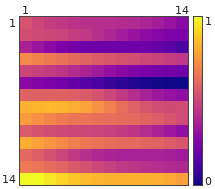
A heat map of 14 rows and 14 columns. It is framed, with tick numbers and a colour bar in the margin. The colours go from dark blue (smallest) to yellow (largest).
Slope: up to the bottom left. Ninth with the highest average: bottom left. Grain: streaks across. Average level on the scale: 50%.
